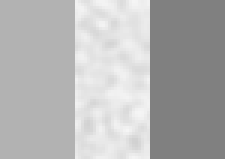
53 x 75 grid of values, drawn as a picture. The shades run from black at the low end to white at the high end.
It is made of 1 by 3 panels. Panel 1,1: high, flat. Panel 1,2: very high, blotchy, faint in contrast. Panel 1,3: middling, flat.
